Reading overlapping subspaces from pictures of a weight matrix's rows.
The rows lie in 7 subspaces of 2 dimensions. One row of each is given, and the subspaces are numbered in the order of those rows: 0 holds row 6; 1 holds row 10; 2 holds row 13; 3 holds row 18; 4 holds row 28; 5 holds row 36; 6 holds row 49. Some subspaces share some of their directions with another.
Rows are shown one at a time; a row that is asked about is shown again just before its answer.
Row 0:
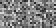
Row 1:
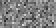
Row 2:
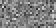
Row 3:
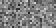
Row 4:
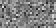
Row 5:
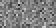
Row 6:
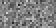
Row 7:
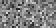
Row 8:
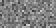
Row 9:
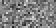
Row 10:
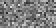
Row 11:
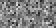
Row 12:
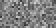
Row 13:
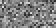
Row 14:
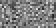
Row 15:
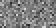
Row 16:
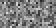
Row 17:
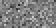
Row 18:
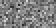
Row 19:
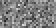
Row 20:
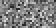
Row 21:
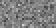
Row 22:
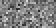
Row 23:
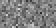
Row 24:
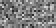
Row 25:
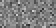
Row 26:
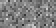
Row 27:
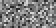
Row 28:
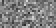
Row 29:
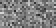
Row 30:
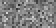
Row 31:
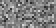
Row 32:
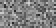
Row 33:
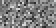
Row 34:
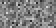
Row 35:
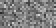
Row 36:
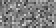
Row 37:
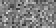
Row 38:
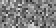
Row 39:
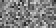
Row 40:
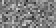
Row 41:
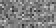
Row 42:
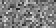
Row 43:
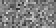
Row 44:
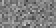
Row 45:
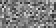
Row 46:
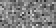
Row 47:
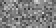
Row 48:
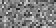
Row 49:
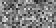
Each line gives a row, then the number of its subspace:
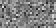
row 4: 2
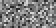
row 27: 0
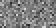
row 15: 4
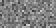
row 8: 4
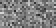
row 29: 1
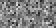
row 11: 0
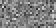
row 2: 2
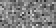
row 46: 3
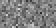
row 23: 5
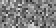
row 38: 5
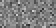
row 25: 4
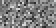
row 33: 6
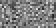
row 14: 2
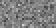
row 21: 3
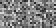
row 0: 1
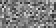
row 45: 2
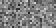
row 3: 1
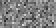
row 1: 5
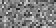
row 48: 2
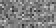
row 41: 3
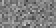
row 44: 4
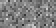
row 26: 5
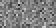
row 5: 4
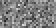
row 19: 5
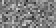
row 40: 4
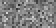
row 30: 6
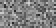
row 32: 1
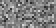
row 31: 3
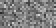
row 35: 1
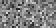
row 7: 5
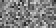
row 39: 6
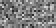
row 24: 3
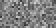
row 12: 6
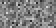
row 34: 0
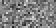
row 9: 4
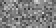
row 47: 6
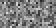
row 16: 0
